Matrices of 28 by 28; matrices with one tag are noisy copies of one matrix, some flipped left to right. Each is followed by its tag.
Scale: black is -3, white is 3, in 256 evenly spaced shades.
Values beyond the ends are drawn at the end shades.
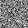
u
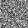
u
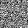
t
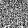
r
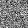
t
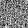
r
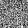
r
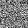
t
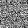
t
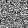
t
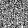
r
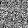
t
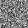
u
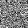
t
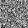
u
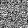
t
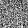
r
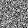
u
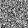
u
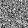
u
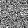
t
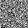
u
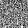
r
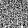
r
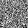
u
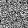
t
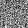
r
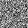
u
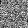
t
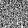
r
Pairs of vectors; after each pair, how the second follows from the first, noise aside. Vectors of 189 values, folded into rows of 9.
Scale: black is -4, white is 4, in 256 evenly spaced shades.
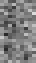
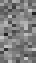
sign-scrambled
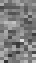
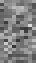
wrapped around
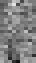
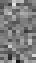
sign-scrambled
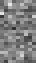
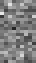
copied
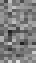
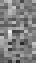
sign-scrambled
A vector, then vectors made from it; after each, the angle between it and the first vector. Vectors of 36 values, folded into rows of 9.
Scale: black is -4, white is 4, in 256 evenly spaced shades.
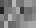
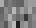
orthogonal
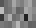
orthogonal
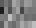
nearly parallel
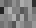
partly aligned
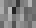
orthogonal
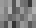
partly opposed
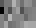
nearly parallel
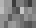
nearly opposite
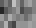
nearly parallel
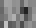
partly aligned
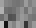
partly opposed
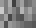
nearly opposite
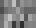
partly aligned
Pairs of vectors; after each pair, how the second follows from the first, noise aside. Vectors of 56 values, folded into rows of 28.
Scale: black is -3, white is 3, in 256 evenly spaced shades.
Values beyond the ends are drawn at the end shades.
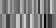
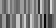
copied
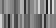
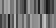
sign-scrambled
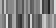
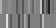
partly zeroed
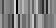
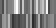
sign-scrambled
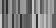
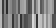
copied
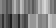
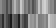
copied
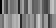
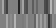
partly zeroed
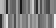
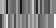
copied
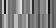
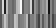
copied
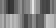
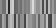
sign-scrambled
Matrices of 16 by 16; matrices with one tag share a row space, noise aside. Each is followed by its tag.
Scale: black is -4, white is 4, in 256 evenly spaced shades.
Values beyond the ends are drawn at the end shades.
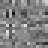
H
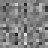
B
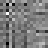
H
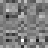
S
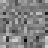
B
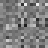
S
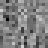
S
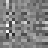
H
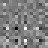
B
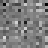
B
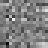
H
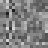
H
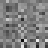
S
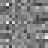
H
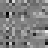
H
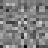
S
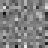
B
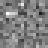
S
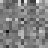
S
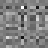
S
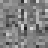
S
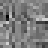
H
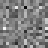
B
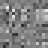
H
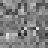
S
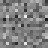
B
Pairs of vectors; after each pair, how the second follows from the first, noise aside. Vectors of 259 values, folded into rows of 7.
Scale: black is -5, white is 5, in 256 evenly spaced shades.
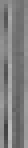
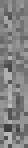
sign-scrambled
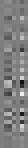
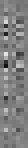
reversed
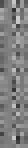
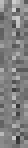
sign-scrambled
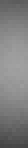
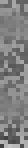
sign-scrambled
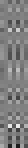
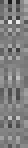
reversed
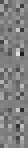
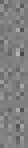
shrunk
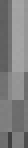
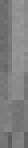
shrunk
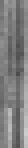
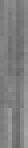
shrunk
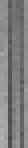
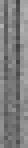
reversed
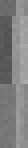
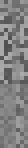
sign-scrambled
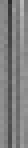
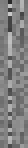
sign-scrambled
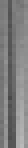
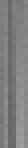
shrunk
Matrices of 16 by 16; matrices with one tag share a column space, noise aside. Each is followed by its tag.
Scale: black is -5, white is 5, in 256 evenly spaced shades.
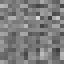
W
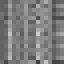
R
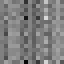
R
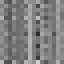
R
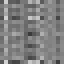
R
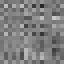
W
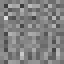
W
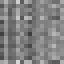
R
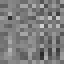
W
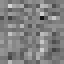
W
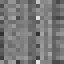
R
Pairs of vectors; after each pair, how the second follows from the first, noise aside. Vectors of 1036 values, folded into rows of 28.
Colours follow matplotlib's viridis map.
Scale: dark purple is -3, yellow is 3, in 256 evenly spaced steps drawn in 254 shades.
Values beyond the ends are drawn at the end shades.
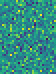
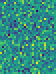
reversed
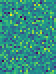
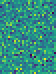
reversed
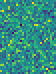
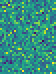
reversed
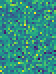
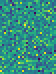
sign-scrambled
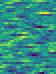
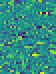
sign-scrambled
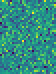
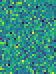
reversed
